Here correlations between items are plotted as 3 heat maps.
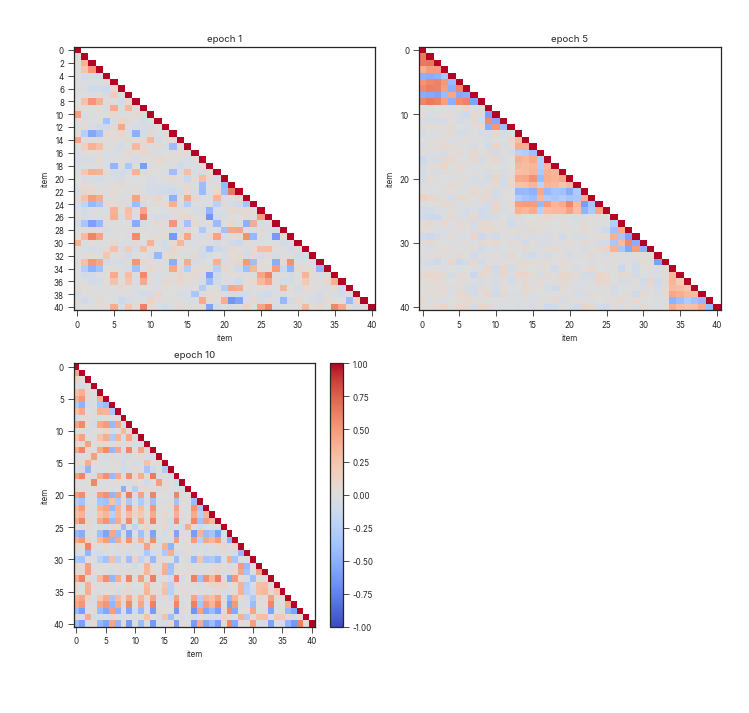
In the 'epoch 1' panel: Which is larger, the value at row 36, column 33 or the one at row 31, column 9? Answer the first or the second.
the second
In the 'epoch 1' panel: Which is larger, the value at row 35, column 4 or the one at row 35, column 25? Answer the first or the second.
the second
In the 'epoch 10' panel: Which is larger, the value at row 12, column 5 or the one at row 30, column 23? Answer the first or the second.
the first
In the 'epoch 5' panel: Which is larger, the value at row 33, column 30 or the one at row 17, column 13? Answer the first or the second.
the second
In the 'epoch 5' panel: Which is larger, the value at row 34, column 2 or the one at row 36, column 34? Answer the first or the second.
the second
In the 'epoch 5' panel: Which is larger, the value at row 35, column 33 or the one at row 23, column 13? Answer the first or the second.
the first
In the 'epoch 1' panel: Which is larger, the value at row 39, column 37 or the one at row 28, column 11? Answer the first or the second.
the second
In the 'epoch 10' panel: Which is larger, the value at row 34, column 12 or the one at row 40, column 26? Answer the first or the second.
the second
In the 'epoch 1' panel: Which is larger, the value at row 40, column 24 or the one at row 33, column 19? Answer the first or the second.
the second
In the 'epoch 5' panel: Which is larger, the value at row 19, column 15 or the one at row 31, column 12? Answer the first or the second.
the first
